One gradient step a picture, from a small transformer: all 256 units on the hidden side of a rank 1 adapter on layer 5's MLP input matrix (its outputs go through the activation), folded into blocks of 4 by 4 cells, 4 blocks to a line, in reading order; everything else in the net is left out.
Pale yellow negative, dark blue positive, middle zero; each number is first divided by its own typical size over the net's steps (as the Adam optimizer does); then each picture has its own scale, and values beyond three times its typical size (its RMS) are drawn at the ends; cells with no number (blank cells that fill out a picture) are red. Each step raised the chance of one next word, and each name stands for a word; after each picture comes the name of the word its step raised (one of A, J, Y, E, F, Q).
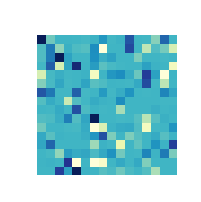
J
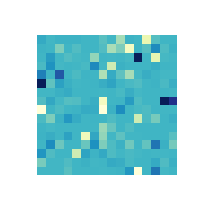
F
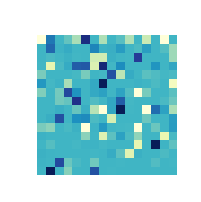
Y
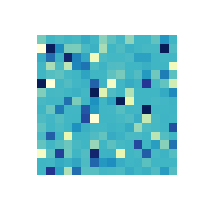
Y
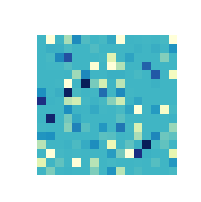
J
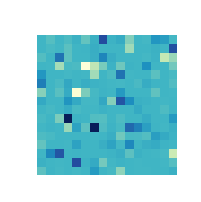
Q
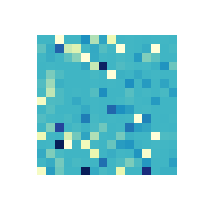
Y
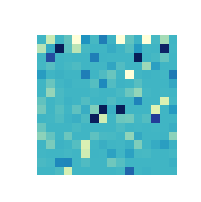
Q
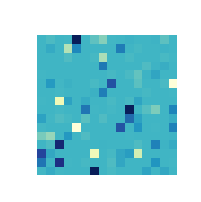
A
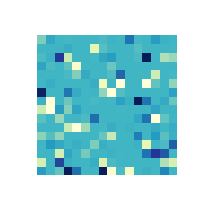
J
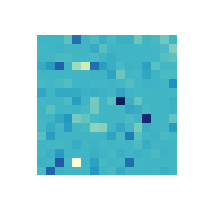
A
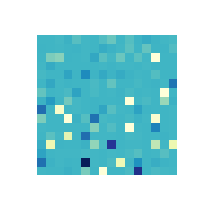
Q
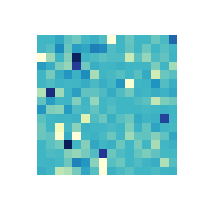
Q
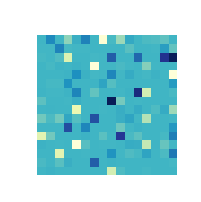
Q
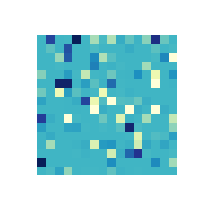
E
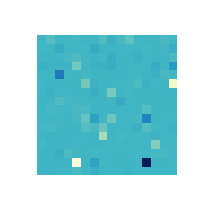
A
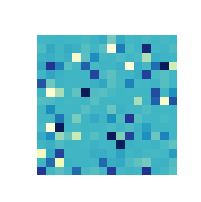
J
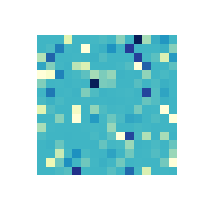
J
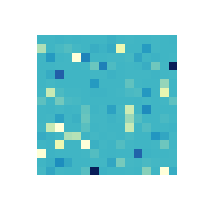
F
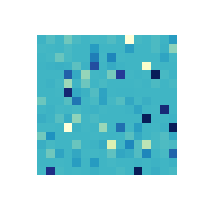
A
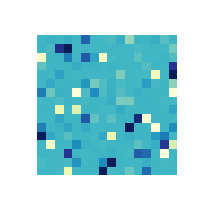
E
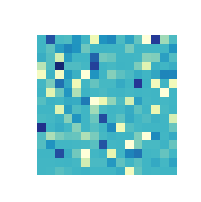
E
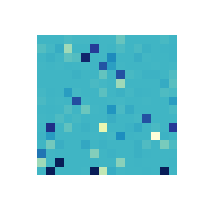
A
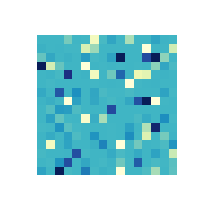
J
